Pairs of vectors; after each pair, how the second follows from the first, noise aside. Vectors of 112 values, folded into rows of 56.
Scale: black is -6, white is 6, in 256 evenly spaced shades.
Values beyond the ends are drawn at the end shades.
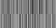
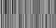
wrapped around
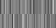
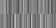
wrapped around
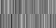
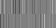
partly zeroed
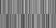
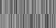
wrapped around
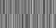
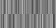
wrapped around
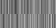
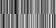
scaled up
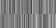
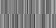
wrapped around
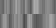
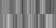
wrapped around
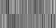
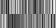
scaled up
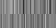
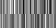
scaled up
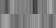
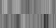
wrapped around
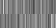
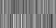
wrapped around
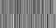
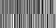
scaled up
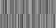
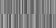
wrapped around
